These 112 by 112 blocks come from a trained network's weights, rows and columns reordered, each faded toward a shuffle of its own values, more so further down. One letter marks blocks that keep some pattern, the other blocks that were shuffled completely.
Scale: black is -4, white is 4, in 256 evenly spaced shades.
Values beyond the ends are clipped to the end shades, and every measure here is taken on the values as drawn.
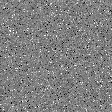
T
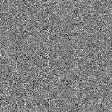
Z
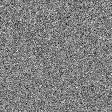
T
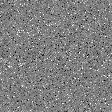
T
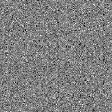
Z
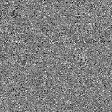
Z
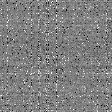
Z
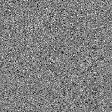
Z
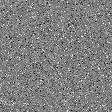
T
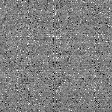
Z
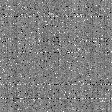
Z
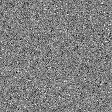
T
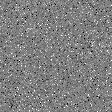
T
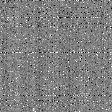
Z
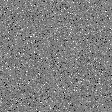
T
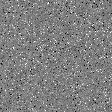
T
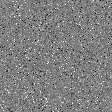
T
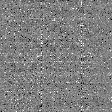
Z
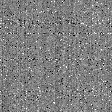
Z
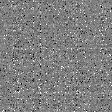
Z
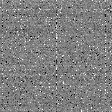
Z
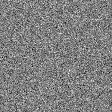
T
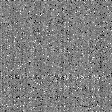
Z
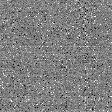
Z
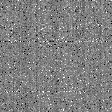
Z
